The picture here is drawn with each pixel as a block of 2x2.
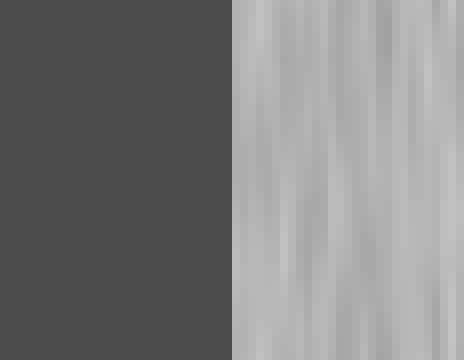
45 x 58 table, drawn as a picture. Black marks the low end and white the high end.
The table splits into one row of 2 panels. Panel 1,1: low, flat. Panel 1,2: high, streaked downward, faint in contrast.
